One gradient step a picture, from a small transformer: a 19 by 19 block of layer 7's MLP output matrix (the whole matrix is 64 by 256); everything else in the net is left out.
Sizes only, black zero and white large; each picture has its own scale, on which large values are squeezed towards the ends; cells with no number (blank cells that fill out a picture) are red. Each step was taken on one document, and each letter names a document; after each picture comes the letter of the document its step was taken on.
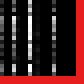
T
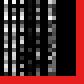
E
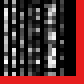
E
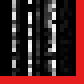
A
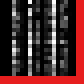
A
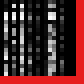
E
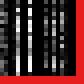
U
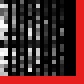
T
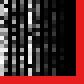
T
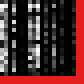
T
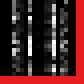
A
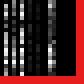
E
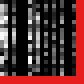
T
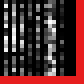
E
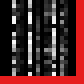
A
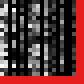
T
